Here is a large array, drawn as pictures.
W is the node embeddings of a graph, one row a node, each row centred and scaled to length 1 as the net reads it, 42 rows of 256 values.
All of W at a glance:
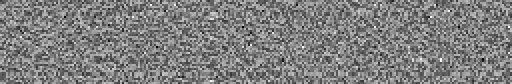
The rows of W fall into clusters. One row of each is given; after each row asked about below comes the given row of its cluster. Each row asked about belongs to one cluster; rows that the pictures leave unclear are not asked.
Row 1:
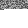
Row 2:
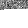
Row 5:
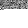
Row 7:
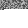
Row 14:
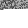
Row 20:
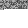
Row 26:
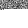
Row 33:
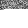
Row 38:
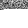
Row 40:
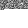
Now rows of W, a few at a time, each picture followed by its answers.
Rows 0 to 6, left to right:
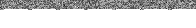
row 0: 33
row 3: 14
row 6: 7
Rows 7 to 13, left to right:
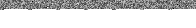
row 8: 38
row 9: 40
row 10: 26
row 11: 38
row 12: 20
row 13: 26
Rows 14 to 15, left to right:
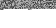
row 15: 2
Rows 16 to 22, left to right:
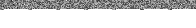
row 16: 5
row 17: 20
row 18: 40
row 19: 7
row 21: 1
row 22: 7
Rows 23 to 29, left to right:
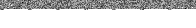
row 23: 26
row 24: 33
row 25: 14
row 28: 7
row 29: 20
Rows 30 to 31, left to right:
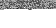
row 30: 20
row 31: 14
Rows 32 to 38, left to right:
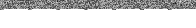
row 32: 2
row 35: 14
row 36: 1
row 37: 1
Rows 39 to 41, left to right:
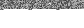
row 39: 5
